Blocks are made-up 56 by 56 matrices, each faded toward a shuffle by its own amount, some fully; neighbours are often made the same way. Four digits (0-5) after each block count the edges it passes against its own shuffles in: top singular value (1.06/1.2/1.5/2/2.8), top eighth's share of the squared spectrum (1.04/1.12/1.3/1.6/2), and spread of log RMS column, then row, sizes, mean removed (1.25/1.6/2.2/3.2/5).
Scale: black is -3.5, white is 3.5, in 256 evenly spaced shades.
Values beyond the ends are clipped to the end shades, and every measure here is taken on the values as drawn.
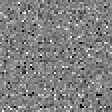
3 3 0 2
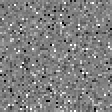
1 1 0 0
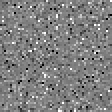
2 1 0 0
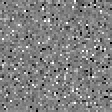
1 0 0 0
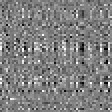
4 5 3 3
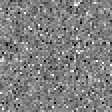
2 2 0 0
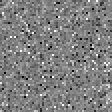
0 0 0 0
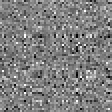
4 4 2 2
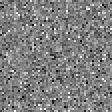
0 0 0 0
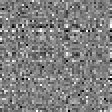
4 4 2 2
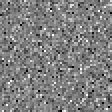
0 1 0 0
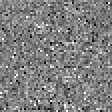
3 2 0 1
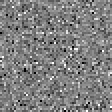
3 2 1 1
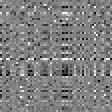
5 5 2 3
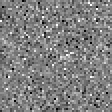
1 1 0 0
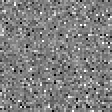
2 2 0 1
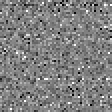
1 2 0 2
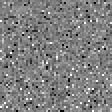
0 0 0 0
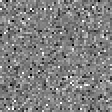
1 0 0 1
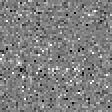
1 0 0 1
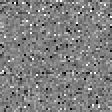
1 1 0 1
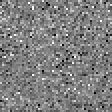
0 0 0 1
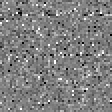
1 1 0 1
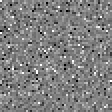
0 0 0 0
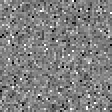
0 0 0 0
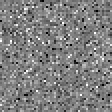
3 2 1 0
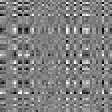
5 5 4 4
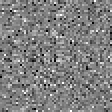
4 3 1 1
